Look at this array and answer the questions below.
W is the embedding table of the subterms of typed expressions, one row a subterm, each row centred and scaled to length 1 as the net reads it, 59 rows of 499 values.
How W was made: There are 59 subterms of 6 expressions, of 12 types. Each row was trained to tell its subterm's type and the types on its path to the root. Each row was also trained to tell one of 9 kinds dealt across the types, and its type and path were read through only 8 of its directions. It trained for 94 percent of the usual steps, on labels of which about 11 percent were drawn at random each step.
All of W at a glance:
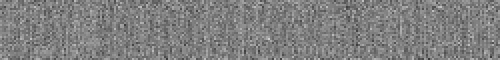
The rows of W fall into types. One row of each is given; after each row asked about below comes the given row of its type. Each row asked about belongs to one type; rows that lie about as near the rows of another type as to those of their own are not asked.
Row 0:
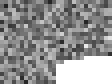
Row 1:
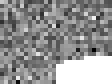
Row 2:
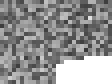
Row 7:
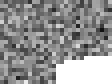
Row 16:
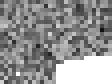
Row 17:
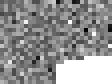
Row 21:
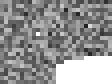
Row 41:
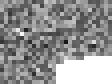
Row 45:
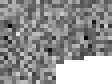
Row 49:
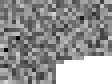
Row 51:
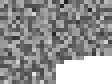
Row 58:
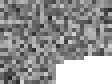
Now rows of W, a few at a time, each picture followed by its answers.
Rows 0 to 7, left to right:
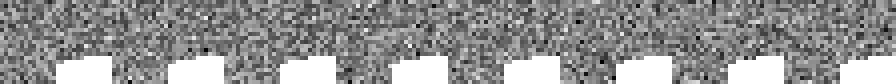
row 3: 0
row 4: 41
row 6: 7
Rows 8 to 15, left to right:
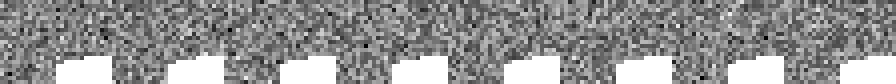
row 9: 58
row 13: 41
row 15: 41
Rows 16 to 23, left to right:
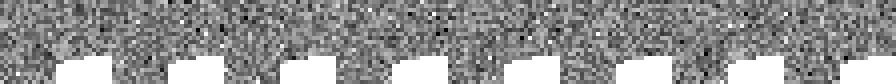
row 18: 0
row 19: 21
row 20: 16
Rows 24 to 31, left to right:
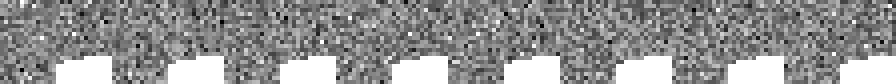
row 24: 45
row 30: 58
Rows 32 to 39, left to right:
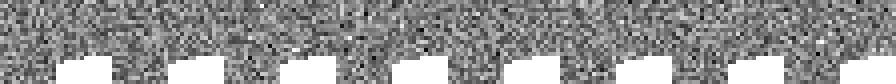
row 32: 7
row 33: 51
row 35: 41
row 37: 21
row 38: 21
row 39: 51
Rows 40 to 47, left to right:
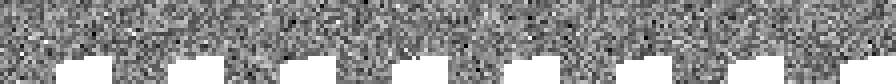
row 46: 58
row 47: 49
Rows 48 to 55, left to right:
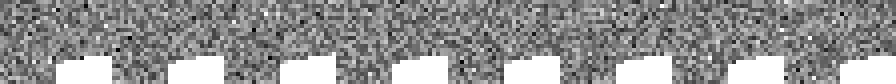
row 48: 0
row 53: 16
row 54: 51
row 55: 1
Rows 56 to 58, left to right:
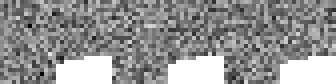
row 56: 51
